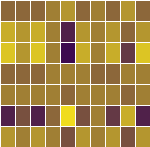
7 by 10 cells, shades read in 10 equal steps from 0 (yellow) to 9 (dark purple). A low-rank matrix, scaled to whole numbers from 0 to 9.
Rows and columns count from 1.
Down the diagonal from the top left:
5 3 1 4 5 6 4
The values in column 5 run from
0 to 9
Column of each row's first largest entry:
1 5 5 1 5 1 5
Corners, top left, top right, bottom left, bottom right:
5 5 3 3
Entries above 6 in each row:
0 1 2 0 0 4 0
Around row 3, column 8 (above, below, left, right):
3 5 4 7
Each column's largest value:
8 6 8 5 9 6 5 7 7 8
